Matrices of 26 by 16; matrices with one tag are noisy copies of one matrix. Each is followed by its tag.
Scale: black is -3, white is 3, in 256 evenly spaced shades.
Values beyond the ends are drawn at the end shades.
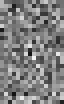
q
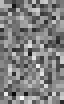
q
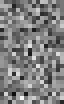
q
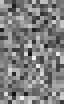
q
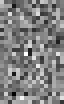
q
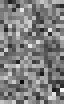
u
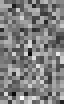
q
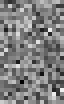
u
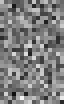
q
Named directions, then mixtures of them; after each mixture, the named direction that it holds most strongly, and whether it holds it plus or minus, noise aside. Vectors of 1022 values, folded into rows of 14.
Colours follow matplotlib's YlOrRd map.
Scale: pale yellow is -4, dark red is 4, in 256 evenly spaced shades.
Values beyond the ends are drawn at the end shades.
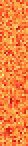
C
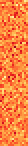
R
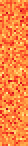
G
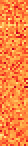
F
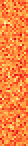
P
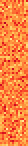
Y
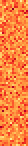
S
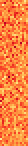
R, plus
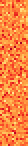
G, minus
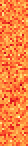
P, minus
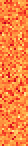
P, minus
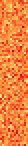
P, plus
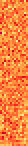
Y, plus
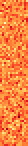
Y, minus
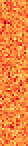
P, minus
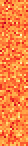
F, minus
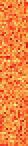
Y, minus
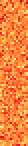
S, minus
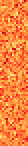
R, minus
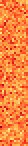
S, plus
